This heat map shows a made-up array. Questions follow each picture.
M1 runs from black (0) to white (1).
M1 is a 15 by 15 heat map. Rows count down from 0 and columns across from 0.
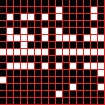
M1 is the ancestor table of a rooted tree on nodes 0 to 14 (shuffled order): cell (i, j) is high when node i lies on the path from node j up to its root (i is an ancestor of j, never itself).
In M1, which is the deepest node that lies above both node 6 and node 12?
9
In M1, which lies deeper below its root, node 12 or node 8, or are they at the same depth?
node 8
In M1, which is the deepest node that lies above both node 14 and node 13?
9
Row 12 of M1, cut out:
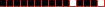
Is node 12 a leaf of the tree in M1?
no
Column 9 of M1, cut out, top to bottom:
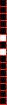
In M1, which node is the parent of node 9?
5
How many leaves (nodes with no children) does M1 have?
4
